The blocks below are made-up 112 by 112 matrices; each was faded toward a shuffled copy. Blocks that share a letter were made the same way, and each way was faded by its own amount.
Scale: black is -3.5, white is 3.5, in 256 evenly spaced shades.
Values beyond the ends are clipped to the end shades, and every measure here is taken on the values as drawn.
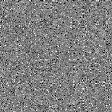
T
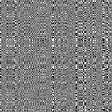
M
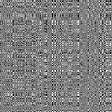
M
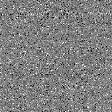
T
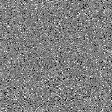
T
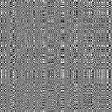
M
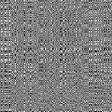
M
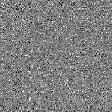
T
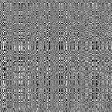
M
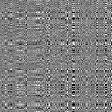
M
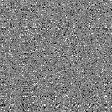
T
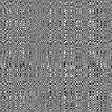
M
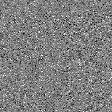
T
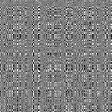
M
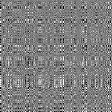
M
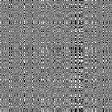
M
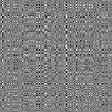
M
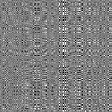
M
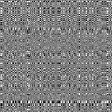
M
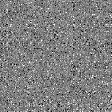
T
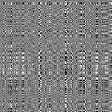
M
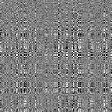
M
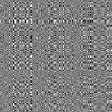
M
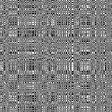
M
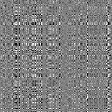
M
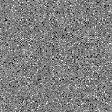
T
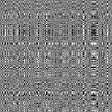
M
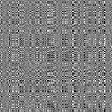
M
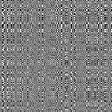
M
